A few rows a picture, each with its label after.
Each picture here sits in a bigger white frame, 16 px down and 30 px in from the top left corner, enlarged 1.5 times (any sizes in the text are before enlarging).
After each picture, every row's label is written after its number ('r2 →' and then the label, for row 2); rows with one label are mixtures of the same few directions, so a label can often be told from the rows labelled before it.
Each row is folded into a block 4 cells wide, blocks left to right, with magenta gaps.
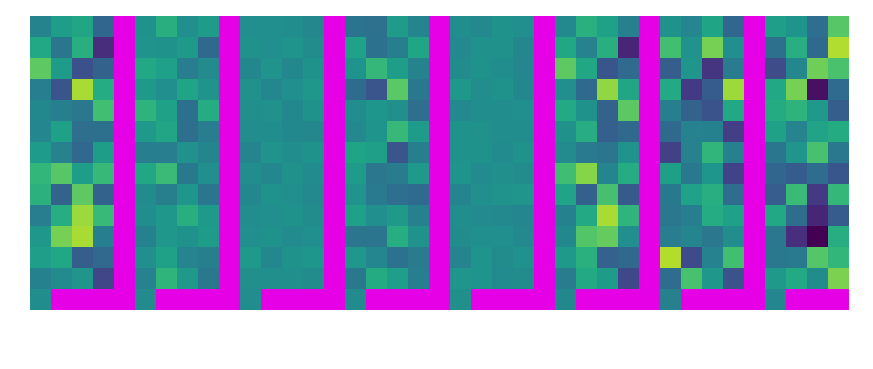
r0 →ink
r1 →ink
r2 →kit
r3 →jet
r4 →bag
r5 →ink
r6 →kit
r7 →ink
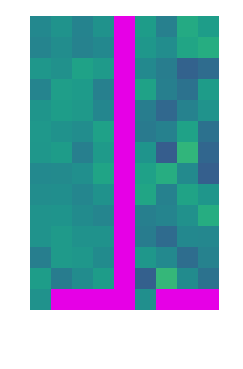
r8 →kit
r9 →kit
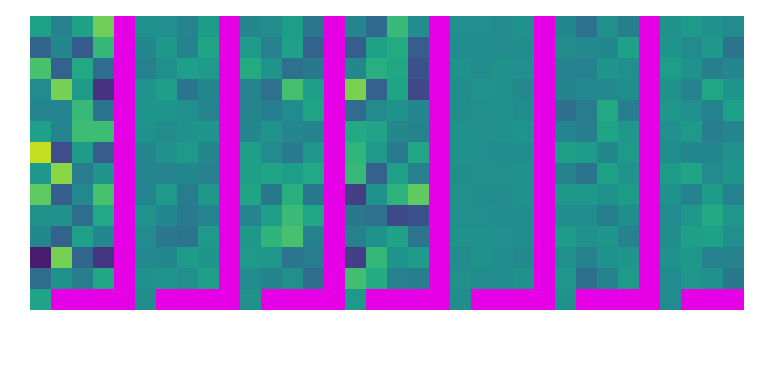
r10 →kit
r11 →ink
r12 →ink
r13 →bag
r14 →kit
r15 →ink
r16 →ink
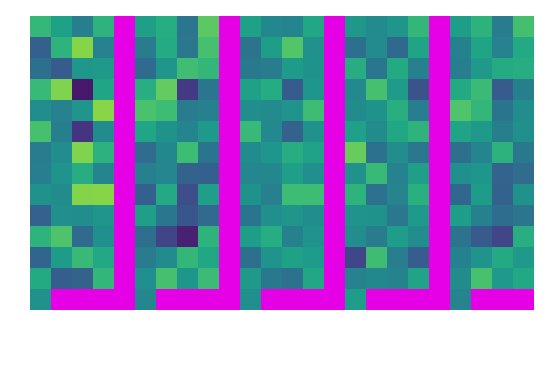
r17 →jet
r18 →ink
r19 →jet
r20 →kit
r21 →ink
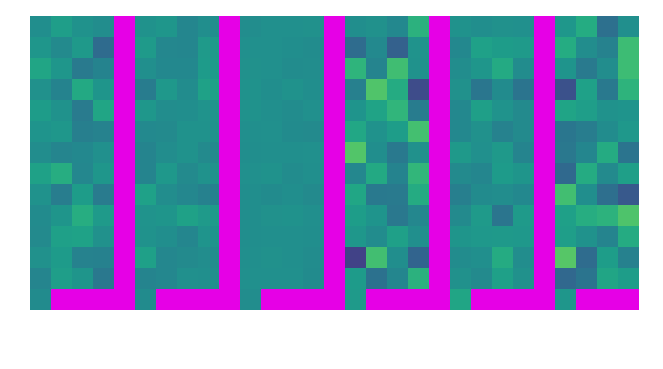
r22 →ink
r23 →bag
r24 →ink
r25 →kit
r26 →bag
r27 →bag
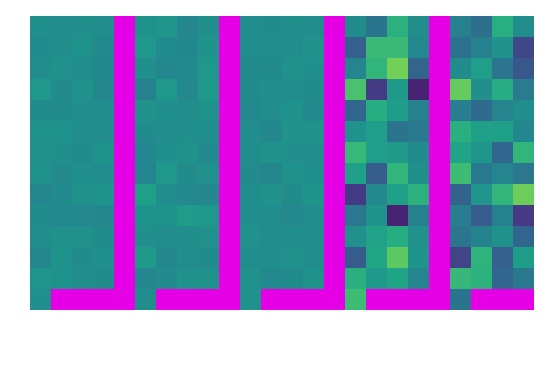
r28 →bag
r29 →bag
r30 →ink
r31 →bag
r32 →bag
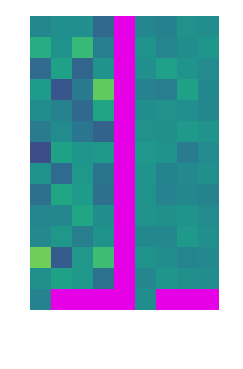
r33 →kit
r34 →jet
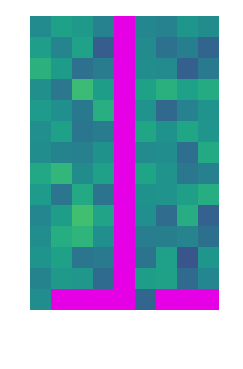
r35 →ink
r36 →bag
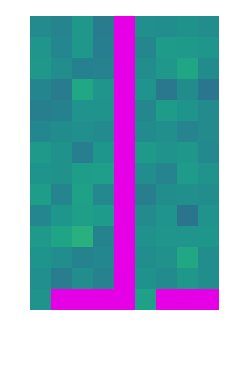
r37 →ink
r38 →bag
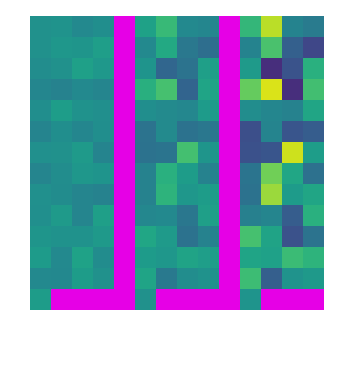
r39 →bag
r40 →jet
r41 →jet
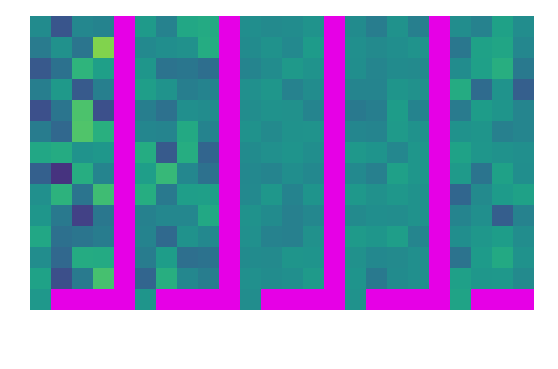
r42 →ink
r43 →kit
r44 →ink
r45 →ink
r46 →bag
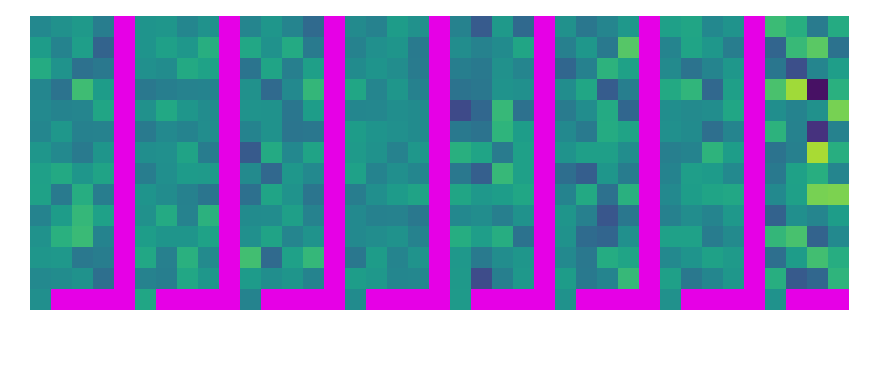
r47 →ink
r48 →bag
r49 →kit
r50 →bag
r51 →ink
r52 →ink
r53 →jet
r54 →jet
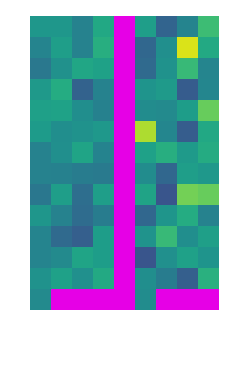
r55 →ink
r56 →jet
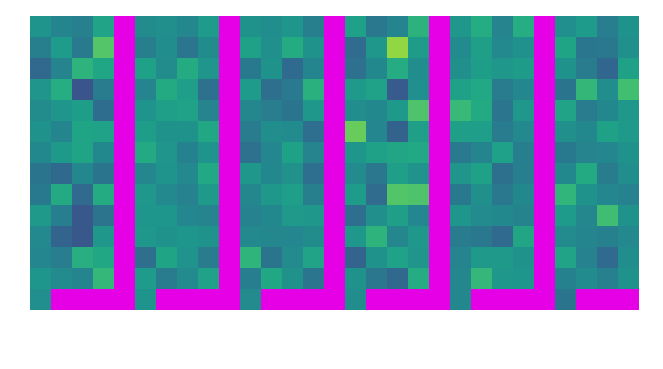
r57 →ink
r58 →kit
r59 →kit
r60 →jet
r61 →ink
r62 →bag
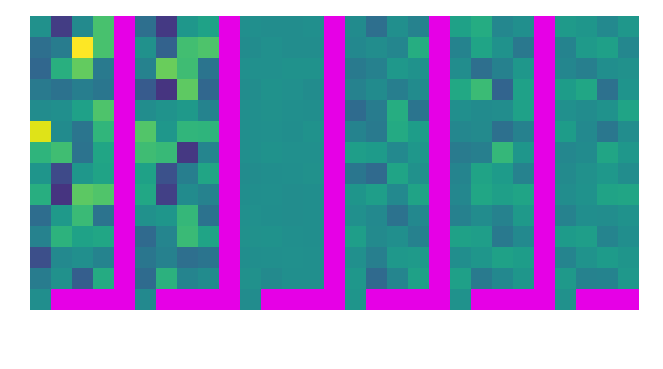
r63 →jet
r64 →jet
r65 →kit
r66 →ink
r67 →jet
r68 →jet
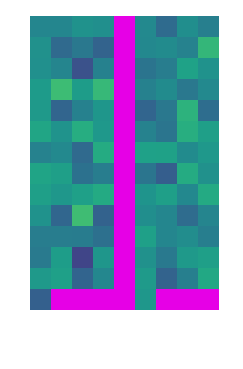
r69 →bag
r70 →ink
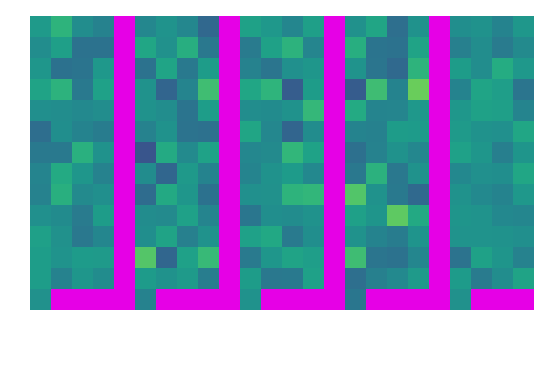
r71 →jet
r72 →kit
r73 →jet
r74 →bag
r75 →kit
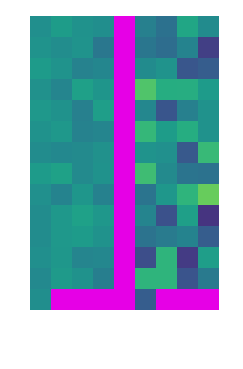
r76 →ink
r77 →bag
